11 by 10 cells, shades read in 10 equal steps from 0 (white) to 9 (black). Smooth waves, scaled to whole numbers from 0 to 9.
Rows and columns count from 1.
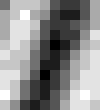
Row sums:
43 44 41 41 44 39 40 37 39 34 41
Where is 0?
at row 2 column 3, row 10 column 1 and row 10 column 9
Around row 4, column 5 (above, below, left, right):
6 7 3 8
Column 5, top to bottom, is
3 4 6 6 7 7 8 9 8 8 7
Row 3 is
3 1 1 2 6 7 7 6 5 3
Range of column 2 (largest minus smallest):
3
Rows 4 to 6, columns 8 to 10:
7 4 1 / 6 3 2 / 4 2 1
